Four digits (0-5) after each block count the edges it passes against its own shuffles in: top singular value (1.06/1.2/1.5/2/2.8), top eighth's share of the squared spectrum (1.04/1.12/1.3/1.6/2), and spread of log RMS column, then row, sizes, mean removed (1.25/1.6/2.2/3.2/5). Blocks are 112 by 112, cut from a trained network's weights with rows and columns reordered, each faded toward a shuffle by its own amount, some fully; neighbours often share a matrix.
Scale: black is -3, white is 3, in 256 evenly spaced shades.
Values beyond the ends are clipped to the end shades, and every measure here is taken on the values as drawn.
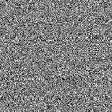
4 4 1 3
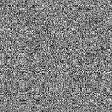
4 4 1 3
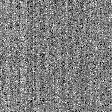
3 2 0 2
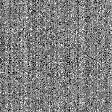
3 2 0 2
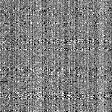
4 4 1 4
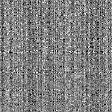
4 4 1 4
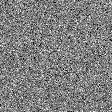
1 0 0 0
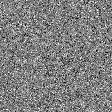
1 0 0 0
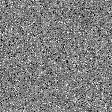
0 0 0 0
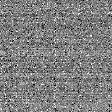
3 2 3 0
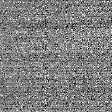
3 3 3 0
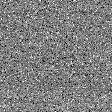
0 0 0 0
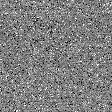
1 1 1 0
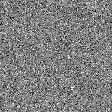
0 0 0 0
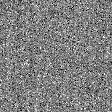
1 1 0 0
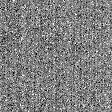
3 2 0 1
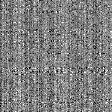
4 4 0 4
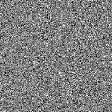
3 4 2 2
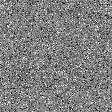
1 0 0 0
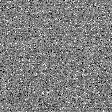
1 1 0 0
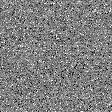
1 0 0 0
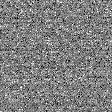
2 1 1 0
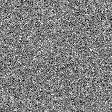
2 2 0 1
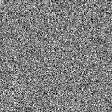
3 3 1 2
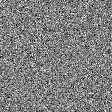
1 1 0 0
